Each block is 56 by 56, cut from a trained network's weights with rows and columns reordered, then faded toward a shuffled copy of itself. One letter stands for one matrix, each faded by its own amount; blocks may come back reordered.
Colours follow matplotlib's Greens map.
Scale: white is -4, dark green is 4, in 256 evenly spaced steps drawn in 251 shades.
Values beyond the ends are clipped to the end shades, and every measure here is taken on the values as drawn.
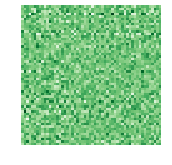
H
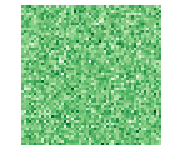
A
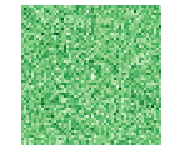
A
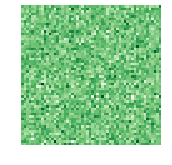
A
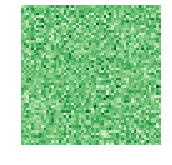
A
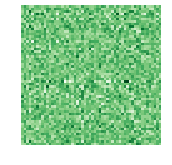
H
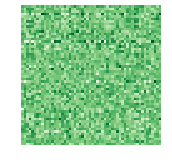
H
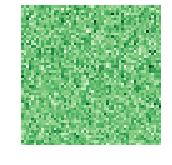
A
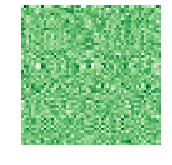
H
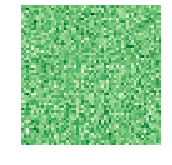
A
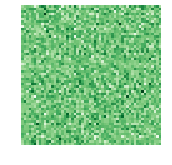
A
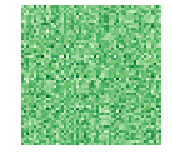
H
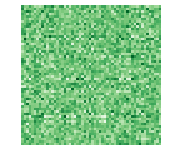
H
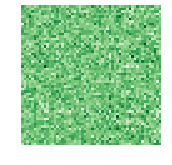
A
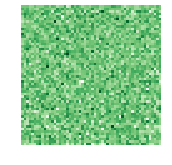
A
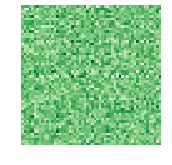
H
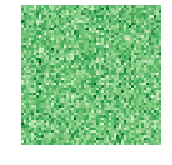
A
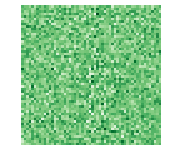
A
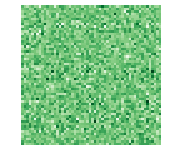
A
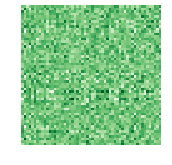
H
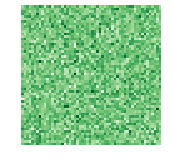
A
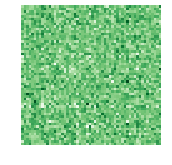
A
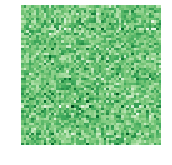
H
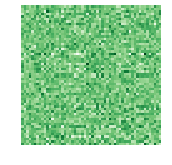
H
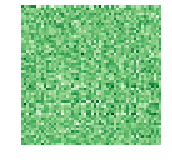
H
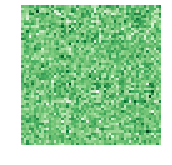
A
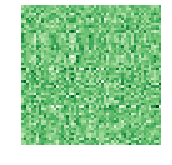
H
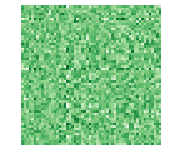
H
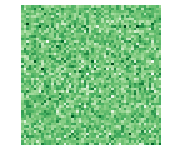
A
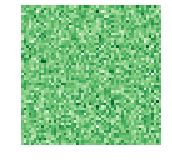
A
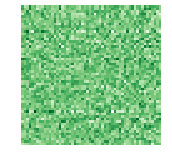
H
